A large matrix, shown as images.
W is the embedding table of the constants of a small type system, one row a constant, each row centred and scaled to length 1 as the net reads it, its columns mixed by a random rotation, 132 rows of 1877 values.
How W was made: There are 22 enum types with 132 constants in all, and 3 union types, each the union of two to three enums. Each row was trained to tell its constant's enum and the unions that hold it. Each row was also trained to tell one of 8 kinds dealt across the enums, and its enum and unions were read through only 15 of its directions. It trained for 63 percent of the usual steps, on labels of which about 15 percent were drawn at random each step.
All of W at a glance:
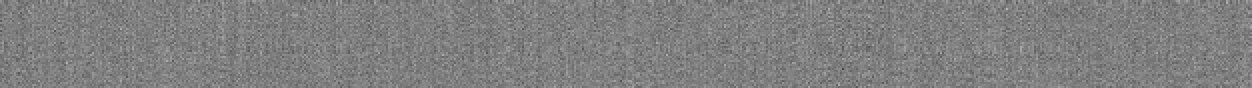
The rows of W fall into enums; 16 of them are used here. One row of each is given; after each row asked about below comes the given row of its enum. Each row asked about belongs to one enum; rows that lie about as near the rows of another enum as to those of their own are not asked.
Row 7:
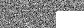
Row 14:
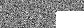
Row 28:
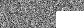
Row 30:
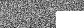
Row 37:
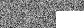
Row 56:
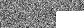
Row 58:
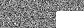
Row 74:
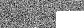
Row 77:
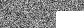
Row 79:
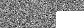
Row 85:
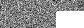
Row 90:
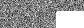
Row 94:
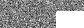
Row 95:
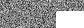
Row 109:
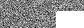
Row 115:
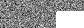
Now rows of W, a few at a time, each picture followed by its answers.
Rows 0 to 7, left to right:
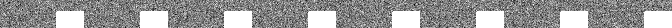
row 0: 94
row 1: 30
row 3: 90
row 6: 94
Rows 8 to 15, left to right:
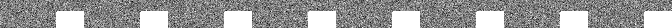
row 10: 85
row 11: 109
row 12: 14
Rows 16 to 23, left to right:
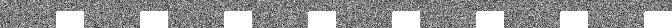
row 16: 74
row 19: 7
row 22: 90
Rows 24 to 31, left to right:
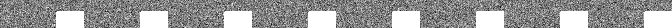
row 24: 14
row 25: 7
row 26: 109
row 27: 90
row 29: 56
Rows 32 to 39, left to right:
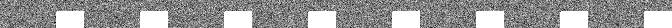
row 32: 94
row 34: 79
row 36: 37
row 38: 7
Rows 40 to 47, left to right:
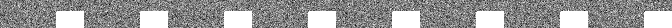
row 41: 37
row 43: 30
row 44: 77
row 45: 7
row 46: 37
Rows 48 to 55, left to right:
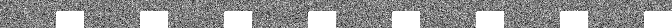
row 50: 30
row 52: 95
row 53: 7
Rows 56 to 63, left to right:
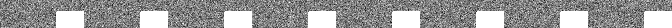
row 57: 85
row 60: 94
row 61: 79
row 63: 95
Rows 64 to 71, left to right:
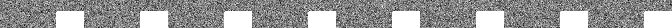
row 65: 77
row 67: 14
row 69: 90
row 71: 77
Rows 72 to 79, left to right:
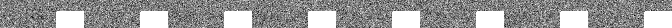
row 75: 90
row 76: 77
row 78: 95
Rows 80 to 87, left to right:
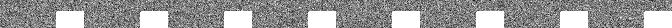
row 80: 95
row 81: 14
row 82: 95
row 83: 14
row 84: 30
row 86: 79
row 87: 109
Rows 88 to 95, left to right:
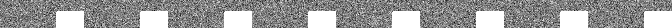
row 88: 79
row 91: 30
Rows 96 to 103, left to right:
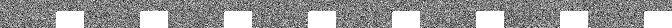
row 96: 109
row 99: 94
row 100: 90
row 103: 95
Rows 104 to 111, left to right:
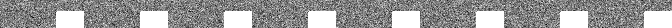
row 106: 7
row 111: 85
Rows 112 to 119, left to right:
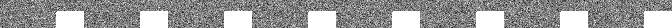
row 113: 37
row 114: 37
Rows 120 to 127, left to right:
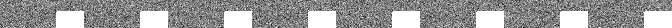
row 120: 94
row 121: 74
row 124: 14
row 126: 85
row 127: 115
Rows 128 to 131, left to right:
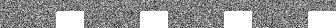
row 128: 109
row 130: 37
